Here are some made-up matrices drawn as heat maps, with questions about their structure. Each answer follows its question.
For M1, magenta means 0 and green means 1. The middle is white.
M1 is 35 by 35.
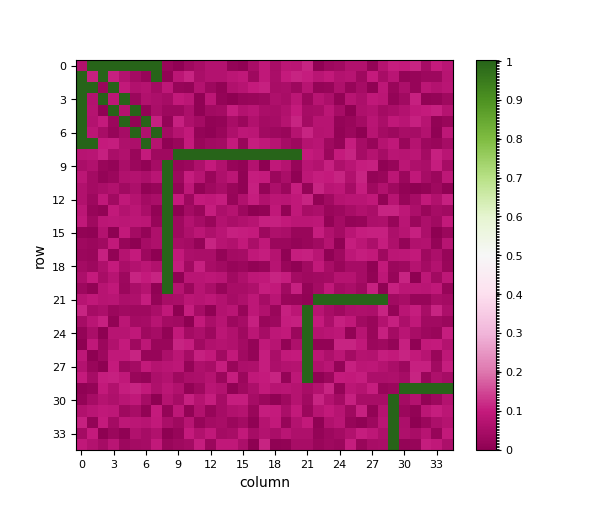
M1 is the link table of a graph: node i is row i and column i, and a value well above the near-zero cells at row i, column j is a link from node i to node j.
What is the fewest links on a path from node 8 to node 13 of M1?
1
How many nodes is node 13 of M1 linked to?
1
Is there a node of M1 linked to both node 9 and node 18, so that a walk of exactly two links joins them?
yes
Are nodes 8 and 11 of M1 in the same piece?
yes
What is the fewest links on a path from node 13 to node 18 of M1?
2
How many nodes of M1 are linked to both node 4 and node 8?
0
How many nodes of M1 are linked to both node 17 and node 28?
0
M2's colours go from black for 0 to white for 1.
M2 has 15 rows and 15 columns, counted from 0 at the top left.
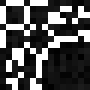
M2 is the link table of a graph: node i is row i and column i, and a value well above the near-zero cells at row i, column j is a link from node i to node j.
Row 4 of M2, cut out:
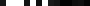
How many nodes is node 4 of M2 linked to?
5
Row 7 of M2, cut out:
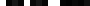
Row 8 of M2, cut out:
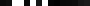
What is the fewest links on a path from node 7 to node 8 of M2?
1
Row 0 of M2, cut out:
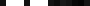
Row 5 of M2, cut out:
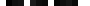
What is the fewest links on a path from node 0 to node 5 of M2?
1
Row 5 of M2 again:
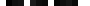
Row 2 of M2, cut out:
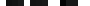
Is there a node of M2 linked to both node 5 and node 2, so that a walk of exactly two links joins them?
yes
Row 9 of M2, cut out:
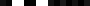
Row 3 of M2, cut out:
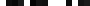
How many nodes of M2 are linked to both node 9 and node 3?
0
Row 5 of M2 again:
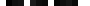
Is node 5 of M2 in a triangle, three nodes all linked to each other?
no
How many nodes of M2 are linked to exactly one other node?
0
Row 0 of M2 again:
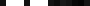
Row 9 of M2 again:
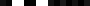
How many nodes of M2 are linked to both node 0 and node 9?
4
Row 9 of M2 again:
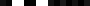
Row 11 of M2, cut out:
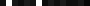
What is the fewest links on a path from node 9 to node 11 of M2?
2
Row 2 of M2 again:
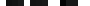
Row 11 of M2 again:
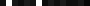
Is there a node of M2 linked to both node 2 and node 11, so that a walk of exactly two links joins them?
no
